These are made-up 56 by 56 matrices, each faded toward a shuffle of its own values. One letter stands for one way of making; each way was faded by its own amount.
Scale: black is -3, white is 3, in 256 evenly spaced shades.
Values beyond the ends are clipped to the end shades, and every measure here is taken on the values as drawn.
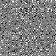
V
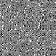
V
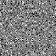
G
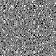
V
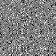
V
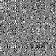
V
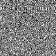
G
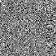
G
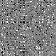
V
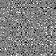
V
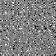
V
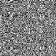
G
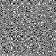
V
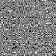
V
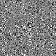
G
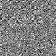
G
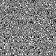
G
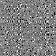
V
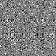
V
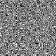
G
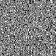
G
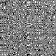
V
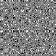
V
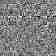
V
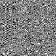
G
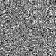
G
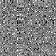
V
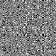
G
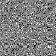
V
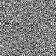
G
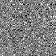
G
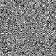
G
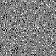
V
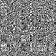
G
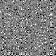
V
